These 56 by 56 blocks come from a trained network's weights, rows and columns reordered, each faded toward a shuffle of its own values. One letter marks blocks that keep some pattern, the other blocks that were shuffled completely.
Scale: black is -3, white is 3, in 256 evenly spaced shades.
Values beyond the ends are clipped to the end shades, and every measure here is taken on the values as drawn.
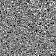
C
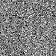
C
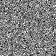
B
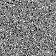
B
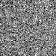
C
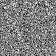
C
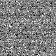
C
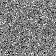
B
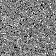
B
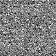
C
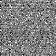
C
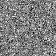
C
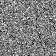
B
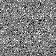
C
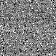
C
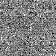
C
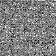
C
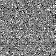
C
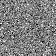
B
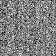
C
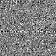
C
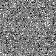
C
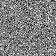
B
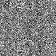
C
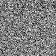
C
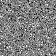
B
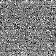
C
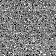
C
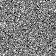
B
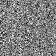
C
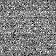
C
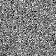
C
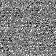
C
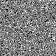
B
